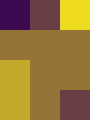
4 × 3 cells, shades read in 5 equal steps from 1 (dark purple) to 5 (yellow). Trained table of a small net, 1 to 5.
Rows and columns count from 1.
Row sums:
8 9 10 9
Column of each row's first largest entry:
3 1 1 1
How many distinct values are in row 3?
2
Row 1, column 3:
5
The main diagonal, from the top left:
1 3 3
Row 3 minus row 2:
1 0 0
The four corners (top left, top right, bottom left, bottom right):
1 5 4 2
